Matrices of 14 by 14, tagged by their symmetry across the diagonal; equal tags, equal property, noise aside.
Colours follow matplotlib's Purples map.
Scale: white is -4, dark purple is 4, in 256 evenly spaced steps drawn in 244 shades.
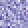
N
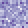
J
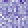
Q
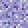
J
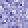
N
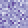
N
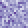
N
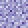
J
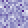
Q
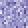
Q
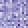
N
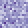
Q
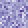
Q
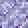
J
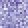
Q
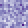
N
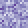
N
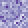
J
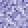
J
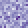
J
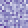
N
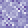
J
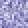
Q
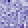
Q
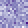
N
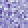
N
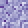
J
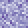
Q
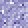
J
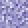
Q
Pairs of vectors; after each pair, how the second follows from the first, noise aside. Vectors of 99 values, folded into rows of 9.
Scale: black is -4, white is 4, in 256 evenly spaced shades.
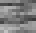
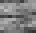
wrapped around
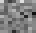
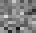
wrapped around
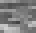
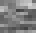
reversed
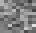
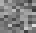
copied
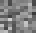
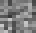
copied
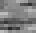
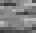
wrapped around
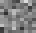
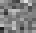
copied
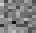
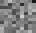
wrapped around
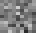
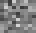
reversed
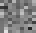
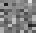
reversed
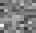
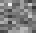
wrapped around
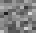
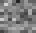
wrapped around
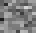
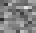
copied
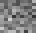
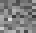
copied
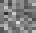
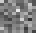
reversed
